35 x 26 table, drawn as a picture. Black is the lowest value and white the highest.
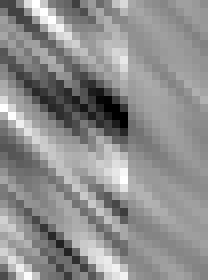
Grain: diagonal, down to the right. Seam: vertical, 60% of the way across, the right part calmer. Slope: none. Mirror symmetry: none. Ninth with the lowest average: centre.
